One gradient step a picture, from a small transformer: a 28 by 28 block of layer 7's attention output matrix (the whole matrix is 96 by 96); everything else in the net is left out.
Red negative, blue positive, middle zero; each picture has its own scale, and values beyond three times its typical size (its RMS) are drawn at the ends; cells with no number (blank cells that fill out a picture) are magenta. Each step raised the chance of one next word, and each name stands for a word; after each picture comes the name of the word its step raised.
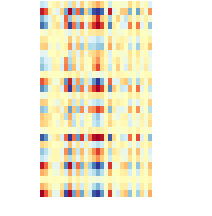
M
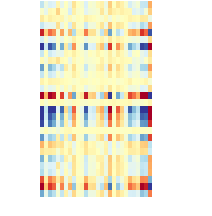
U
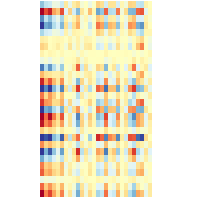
M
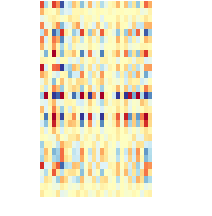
U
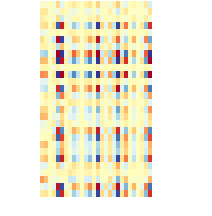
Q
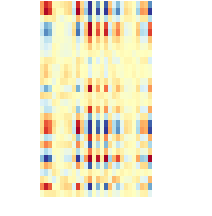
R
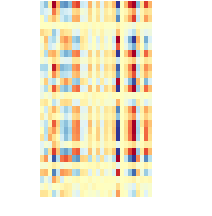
R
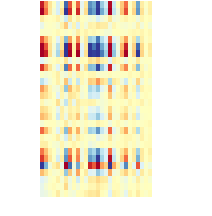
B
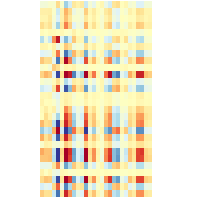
Q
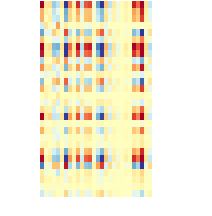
B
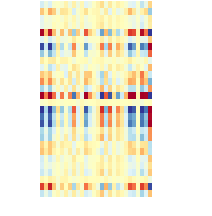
U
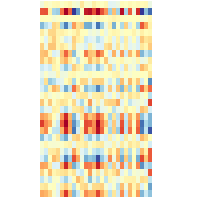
M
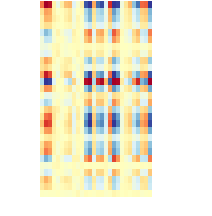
R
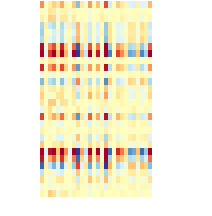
B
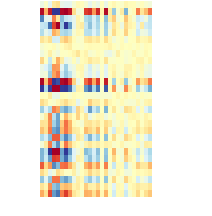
M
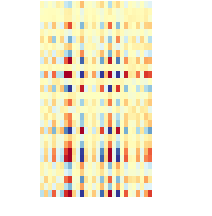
Q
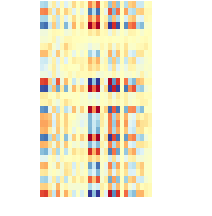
M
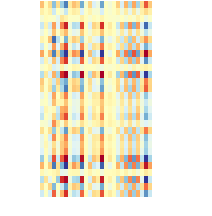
Q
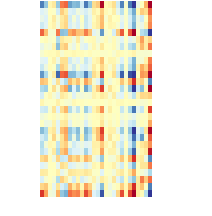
R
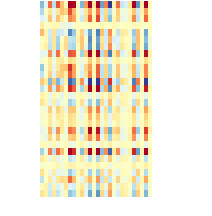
R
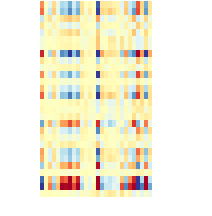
B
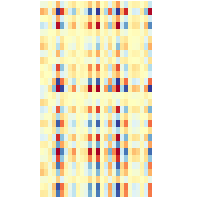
M
